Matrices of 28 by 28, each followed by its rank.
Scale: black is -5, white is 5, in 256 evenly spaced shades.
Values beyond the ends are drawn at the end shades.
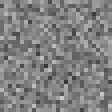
full rank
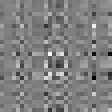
two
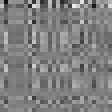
two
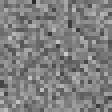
full rank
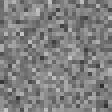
full rank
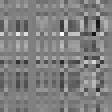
two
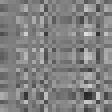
two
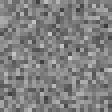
full rank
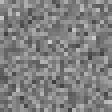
full rank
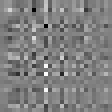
two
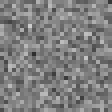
full rank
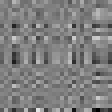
two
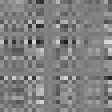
two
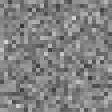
full rank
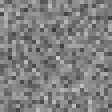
full rank
